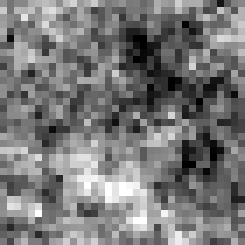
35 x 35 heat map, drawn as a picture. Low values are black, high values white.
There are no regular stripes. The field is mottled with small blotches. The ninth with the highest average is the bottom middle. No row or column stands out. Overall the values sit about 50% of the way up the scale.
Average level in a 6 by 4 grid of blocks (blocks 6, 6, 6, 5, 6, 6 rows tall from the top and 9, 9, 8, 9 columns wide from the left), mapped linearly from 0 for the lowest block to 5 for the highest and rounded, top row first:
4323 / 3202 / 2211 / 3331 / 2531 / 3343
